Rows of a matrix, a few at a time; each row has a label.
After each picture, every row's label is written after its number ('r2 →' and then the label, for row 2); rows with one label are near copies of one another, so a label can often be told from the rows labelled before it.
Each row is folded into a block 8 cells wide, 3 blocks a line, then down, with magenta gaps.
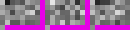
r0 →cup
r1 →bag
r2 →cup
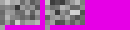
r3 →bag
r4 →cup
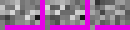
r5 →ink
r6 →ink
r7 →cup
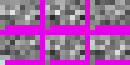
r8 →ink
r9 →ink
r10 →cup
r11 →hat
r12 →ink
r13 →ink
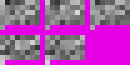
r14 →cup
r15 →cup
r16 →cup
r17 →hat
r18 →hat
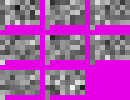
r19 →bag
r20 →cup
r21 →bag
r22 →hat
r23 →cup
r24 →bag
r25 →hat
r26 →ink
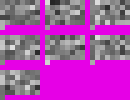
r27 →hat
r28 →cup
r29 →bag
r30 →ink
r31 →hat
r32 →bag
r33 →ink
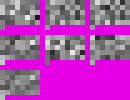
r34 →ink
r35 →bag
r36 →bag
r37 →hat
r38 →ink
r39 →cup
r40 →hat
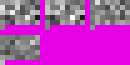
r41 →ink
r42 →ink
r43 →bag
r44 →hat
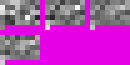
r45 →ink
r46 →hat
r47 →hat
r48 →hat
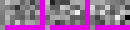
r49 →bag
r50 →cup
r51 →ink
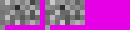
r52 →bag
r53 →bag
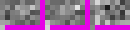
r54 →hat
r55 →hat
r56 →bag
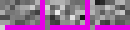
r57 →hat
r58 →ink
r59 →cup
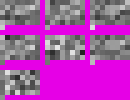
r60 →hat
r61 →cup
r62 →hat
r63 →cup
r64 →ink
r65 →hat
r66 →bag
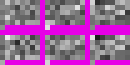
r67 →bag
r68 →hat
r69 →cup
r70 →bag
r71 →hat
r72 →cup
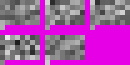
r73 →hat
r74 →cup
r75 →cup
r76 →bag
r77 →hat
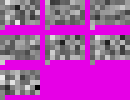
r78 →bag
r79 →cup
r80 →hat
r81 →hat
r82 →bag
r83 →bag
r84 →ink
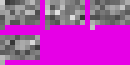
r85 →cup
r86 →ink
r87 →hat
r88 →hat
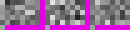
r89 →cup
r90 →bag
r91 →bag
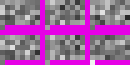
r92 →ink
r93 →bag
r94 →ink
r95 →ink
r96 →bag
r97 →hat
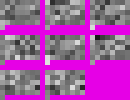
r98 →hat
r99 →cup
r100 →hat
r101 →bag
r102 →hat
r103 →cup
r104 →ink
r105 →ink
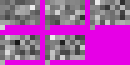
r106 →hat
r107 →ink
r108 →bag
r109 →bag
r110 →bag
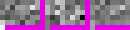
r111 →hat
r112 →ink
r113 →hat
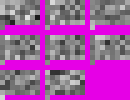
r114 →ink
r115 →bag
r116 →hat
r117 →bag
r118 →bag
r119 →bag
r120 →hat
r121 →cup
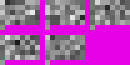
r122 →cup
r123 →ink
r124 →bag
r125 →bag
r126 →cup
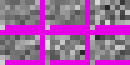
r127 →hat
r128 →hat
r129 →bag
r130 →hat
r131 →ink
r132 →cup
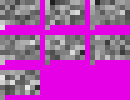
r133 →hat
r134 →cup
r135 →cup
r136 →hat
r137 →ink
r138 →bag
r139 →ink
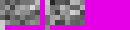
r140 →hat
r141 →cup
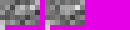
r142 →hat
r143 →hat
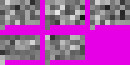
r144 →bag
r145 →ink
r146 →bag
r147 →hat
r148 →cup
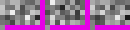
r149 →ink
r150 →bag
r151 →ink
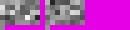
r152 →ink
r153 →cup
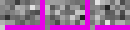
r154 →hat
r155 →ink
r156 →bag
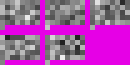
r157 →ink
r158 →hat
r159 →bag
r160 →cup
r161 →bag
